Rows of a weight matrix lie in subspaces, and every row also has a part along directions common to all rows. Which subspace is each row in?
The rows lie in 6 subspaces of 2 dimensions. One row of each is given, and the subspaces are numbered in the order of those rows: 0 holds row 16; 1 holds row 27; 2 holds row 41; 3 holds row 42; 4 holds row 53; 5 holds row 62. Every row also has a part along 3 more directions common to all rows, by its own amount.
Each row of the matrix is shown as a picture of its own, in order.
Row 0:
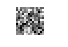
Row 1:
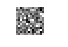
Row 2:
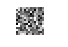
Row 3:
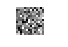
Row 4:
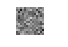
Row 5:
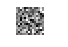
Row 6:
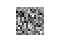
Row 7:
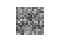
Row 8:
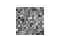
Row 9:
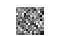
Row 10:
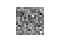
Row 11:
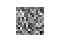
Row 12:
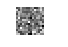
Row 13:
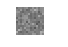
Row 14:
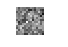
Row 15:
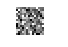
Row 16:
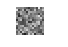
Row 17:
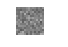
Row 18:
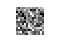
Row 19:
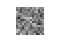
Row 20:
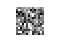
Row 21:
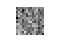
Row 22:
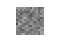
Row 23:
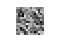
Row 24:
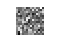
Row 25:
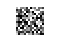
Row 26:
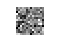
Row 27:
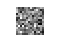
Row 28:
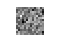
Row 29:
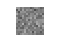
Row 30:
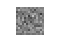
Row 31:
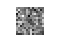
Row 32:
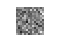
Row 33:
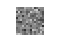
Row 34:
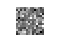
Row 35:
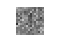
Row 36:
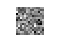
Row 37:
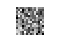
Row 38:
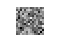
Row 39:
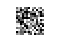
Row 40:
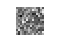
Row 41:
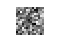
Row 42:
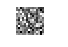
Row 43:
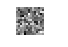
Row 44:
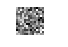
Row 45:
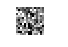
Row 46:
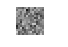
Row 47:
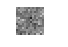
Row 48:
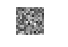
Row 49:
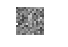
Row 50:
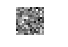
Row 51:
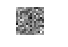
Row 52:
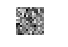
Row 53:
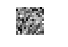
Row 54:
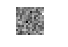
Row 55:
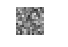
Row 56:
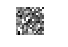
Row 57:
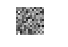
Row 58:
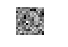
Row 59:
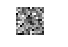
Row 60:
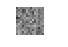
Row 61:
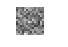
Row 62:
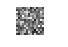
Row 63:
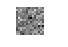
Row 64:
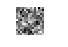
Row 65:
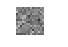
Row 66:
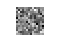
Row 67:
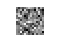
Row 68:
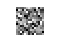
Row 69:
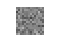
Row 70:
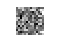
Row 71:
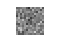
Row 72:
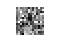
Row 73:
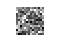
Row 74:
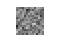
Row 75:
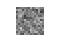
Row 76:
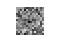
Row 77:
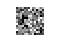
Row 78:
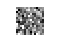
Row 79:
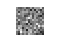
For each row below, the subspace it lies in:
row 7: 0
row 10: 3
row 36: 1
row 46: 2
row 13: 2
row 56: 4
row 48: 1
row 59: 1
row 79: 4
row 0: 0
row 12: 3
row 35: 5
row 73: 1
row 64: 0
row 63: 0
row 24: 4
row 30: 3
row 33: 5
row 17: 1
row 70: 1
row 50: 5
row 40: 4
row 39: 5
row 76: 0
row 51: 5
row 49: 5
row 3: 4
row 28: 4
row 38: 0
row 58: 3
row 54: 5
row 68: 0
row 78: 2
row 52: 2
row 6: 3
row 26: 1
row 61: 0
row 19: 2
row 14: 0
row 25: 1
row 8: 4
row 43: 0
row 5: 3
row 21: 2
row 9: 1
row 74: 2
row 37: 2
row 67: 0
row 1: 3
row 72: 0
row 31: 1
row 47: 2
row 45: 3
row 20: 3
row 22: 5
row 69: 2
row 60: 2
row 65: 1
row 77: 5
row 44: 5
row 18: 3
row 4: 5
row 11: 3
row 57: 4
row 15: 2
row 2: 5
